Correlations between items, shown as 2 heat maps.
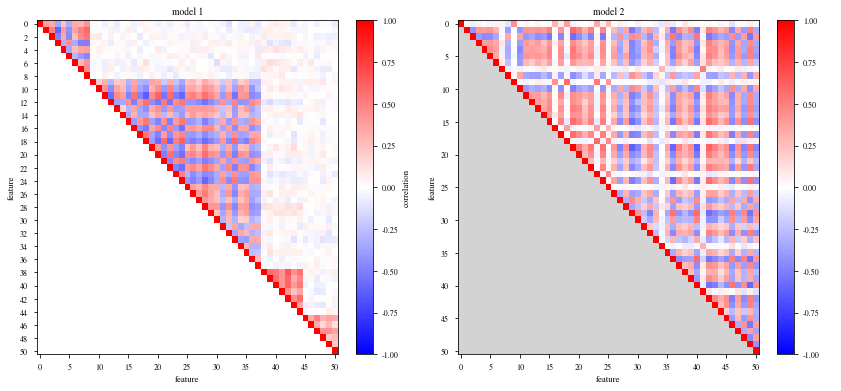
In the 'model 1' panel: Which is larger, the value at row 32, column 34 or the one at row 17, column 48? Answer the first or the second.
the first
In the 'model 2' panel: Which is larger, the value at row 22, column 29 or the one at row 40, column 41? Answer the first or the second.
the second
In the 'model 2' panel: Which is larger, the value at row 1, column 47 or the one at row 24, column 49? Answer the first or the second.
the second
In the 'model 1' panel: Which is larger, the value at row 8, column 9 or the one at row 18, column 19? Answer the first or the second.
the first
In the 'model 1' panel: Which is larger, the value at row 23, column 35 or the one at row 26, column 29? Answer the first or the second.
the second
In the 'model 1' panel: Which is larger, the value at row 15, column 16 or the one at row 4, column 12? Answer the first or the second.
the second
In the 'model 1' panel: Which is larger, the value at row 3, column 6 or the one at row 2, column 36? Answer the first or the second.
the second
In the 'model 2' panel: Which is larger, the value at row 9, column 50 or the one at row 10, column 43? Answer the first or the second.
the first
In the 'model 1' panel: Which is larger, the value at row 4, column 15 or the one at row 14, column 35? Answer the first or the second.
the second
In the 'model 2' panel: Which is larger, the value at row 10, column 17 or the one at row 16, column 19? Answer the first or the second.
the second
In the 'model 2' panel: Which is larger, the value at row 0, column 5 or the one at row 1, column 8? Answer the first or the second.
the first
